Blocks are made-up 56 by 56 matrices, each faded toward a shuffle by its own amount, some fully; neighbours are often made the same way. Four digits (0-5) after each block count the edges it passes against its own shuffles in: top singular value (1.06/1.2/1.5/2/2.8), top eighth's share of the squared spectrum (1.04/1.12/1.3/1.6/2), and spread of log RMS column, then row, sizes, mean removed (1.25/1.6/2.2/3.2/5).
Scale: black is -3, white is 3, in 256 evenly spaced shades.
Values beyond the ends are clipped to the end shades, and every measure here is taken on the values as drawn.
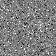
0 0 0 0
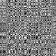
4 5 3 3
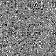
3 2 1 1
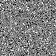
0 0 0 0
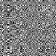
4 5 3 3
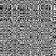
4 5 3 3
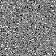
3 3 1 0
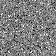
0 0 0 0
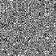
3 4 2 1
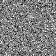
0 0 0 0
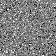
0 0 0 0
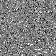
1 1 0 0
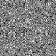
3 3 1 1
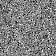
0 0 0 0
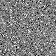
0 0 0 0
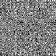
3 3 1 2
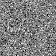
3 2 0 0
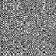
4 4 2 2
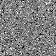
2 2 0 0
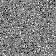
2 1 0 0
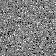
2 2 0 0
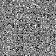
3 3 1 1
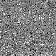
2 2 0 0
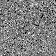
1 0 0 0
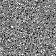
0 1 1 0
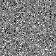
1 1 2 0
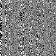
2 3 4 0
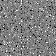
2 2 1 1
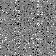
3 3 2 1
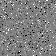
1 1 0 0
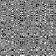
4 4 3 2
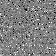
2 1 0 0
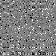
4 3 1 2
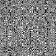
3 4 3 1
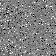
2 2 0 0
